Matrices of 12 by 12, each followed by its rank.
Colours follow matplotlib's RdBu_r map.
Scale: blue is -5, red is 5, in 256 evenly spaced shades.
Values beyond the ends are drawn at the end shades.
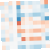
two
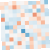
full rank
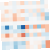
two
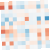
two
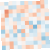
full rank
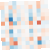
two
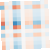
one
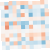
two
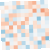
full rank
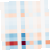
one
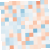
full rank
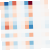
one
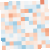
full rank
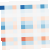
one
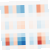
one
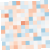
full rank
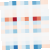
one
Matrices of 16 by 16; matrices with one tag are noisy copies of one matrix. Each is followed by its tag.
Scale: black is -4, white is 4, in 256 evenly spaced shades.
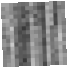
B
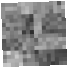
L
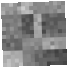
L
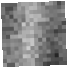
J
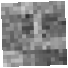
L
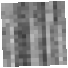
B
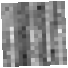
B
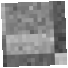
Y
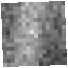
J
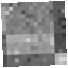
Y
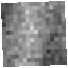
J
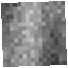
J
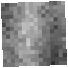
J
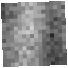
J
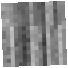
B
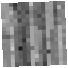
B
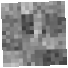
L
